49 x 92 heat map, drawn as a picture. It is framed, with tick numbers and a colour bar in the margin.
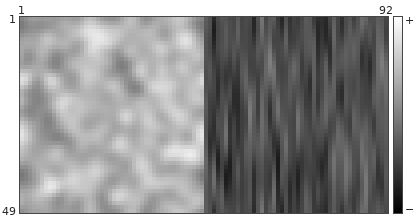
The table splits into one row of 2 panels. Panel 1,1: high, blotchy. Panel 1,2: low, streaked downward.
